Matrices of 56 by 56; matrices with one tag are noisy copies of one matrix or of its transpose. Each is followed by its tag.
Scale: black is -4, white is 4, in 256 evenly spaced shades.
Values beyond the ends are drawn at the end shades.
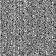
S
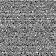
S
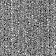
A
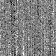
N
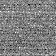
A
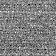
A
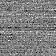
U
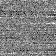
N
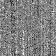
N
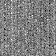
A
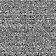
S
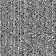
S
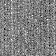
A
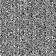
S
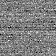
U
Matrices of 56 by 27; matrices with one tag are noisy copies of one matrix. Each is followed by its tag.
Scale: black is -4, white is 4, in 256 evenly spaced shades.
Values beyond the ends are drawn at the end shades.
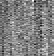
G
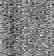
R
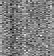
R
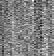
G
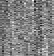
G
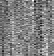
G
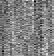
G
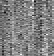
G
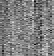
G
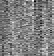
G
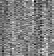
G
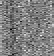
R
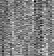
G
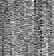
G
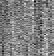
G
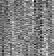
G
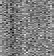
R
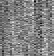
G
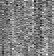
G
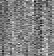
G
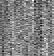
G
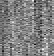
G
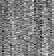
G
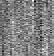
G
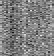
R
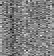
R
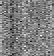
R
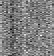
R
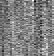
G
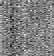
R
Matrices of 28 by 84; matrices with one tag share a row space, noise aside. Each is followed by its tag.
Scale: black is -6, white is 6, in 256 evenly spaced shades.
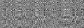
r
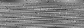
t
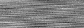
t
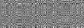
r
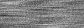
t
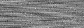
t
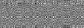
r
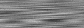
t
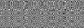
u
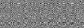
u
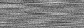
t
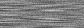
t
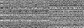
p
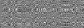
r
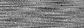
t
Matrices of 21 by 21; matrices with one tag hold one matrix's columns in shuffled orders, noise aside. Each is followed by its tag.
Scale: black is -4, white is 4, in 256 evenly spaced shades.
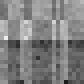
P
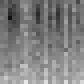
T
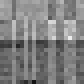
P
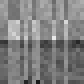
P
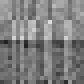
P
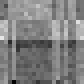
P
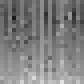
T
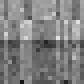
P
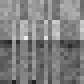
P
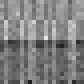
P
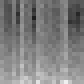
T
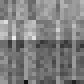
P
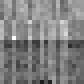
P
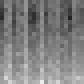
T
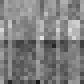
P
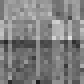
P
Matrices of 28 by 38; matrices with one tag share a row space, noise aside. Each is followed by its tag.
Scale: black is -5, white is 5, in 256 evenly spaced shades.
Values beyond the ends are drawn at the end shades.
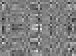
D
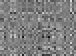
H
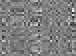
D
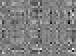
D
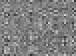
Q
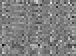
D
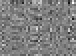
D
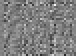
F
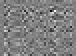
F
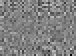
H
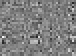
D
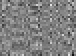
D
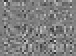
F
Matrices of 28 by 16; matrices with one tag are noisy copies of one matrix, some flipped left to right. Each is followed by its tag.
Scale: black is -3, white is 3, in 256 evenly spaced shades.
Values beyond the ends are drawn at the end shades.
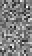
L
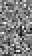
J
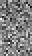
L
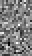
J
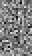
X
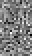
X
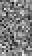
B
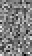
X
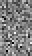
L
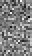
L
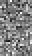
L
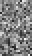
J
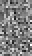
X
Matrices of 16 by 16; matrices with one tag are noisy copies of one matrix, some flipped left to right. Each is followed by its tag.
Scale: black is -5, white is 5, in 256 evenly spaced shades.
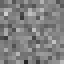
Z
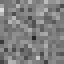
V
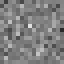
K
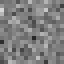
V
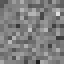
Z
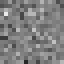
Z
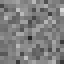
V
